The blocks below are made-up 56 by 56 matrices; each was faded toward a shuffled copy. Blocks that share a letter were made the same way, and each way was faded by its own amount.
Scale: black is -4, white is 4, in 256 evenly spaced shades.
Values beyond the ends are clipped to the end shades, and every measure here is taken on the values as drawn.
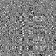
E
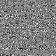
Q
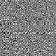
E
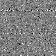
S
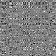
E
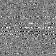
Q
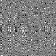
E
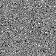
S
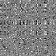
E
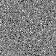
S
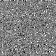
S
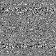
Q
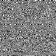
Q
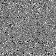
S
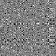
E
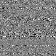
Q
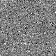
S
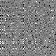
E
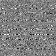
Q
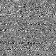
Q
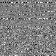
Q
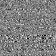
Q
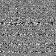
Q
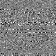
Q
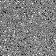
S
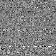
Q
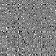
E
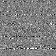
Q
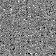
S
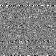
Q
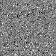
S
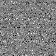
S
